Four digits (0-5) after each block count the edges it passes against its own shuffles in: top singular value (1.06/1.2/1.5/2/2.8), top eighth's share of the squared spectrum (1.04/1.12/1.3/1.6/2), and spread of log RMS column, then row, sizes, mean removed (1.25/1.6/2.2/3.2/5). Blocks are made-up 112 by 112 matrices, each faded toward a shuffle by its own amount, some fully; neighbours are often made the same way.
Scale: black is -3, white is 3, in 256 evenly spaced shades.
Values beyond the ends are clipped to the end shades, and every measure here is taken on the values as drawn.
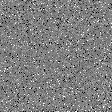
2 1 0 1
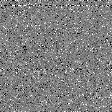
2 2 1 2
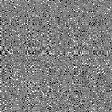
5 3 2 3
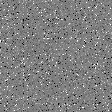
1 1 1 1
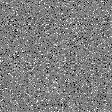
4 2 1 1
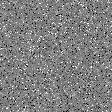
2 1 0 0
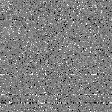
4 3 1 2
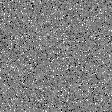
2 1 0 0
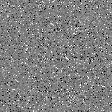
3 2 1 1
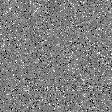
3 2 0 1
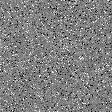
0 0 0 0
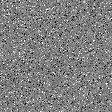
2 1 0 0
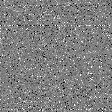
3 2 0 1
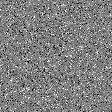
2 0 0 0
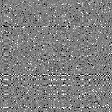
5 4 2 3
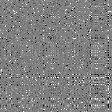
5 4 2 2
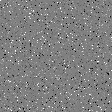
0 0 0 0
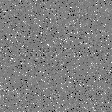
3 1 0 0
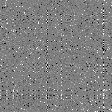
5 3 2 2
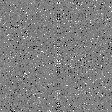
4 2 1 0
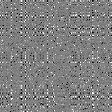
5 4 3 3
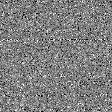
1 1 0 3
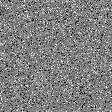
0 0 0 0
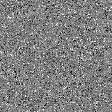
3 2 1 1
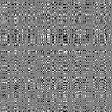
5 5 4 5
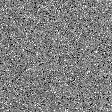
0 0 0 0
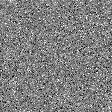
0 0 0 0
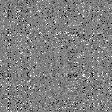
4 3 2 2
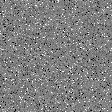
2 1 0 0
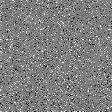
3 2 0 1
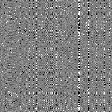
5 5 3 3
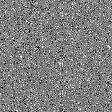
3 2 1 0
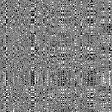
5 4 4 3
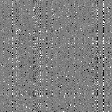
5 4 3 2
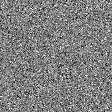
0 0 0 0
